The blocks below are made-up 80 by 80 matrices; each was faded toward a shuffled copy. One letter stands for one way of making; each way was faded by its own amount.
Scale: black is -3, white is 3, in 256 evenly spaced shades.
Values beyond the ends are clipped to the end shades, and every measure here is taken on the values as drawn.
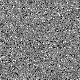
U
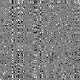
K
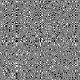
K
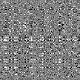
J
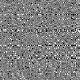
J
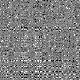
J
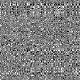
J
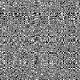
J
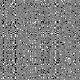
K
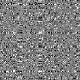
J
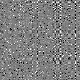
K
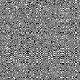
J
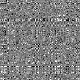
J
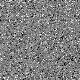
U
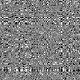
J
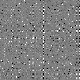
K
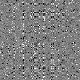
K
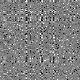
K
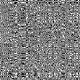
J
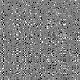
K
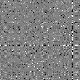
K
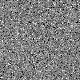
U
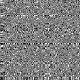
J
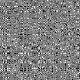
J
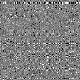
J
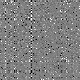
K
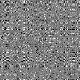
J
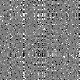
K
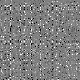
K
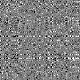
J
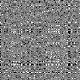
J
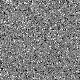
U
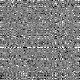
J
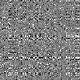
J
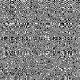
J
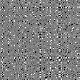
K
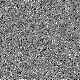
U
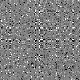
K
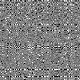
J
